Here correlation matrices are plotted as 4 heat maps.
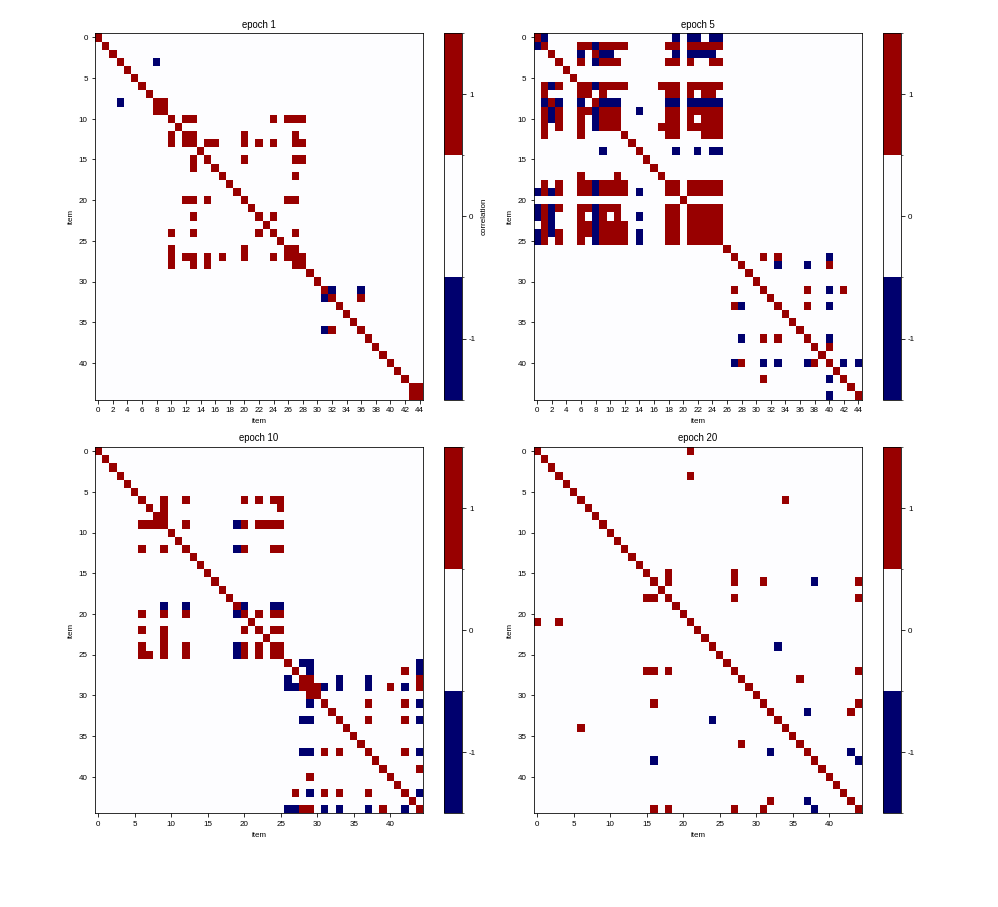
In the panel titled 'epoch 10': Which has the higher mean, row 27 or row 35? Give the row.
35
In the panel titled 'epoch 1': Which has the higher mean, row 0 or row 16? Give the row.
16
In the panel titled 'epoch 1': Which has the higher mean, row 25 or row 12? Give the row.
12
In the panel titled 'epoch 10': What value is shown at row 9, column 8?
1
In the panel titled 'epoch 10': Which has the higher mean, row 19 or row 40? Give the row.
40
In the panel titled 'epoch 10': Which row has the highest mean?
9
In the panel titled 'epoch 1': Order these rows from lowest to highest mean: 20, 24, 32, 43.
32, 43, 24, 20
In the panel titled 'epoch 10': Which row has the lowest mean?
19
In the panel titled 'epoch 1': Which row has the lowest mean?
31
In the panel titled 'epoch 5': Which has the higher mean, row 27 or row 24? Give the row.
24
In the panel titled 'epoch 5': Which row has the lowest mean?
8
